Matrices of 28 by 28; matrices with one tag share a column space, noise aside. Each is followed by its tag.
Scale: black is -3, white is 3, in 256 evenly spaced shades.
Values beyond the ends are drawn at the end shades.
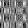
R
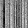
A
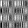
R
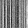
A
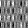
R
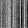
A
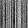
A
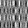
R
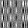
R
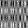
R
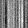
A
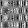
R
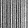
A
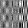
R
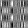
R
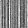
A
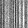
A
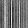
A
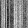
A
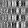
R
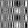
R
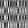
R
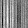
A
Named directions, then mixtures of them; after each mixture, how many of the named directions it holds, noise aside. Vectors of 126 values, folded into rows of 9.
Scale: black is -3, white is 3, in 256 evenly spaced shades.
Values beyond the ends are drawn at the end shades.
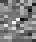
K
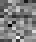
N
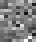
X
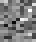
one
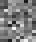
two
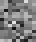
two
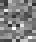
three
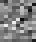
one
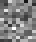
three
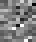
two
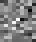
one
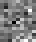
three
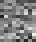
three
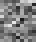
three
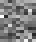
three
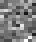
one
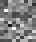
three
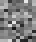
two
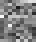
two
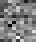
one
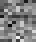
one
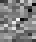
one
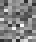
three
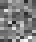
two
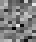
three
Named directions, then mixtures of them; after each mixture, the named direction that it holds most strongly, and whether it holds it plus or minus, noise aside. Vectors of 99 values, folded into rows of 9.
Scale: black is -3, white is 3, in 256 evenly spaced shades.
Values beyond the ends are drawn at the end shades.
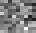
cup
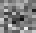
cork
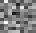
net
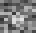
cork, minus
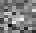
cork, minus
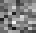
cork, minus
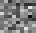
cup, plus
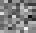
cup, plus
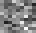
cup, plus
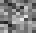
cork, minus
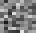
net, minus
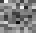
net, plus
